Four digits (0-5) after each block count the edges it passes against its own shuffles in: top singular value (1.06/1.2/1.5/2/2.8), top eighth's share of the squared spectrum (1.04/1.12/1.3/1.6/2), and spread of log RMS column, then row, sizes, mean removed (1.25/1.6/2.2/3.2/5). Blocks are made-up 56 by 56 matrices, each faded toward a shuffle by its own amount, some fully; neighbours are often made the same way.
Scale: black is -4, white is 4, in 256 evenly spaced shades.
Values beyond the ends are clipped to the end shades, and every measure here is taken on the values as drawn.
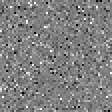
2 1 0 0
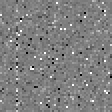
2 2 1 0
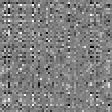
4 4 3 2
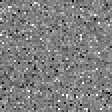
1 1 0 0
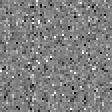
2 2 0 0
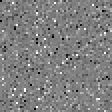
1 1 0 0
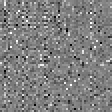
3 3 2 1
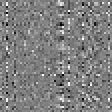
4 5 3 2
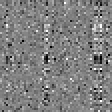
4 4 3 2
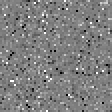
0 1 0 0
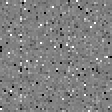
2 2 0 0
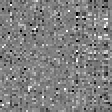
3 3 2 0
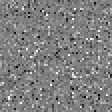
0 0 0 0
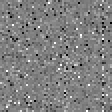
3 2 1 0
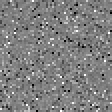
0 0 0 0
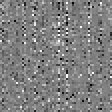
4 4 3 1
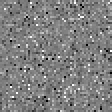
2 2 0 1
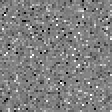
0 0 0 0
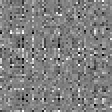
4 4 3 2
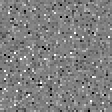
0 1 0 0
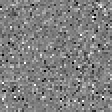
2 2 1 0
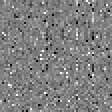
3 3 1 0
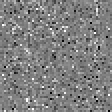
2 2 1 0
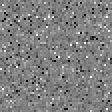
1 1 0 0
